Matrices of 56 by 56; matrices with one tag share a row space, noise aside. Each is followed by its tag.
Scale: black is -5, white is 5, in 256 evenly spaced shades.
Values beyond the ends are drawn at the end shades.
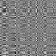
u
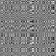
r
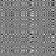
r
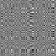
r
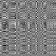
u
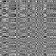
u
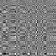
u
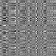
u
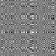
r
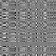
u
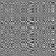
r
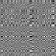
r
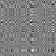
r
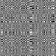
r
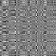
u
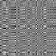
u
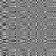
u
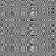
r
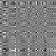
u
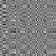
u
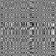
r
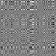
r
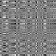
u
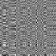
u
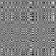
r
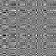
u
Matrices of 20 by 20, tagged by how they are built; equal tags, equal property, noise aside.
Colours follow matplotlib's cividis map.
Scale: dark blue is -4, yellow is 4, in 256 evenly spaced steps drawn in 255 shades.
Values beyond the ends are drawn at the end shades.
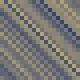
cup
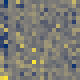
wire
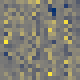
wire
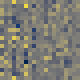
wire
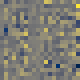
wire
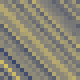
cup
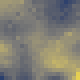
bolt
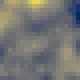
bolt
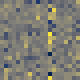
wire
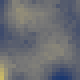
bolt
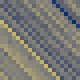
cup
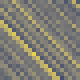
cup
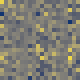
wire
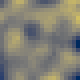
bolt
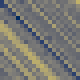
cup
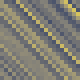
cup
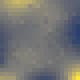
bolt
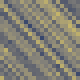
cup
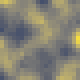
bolt
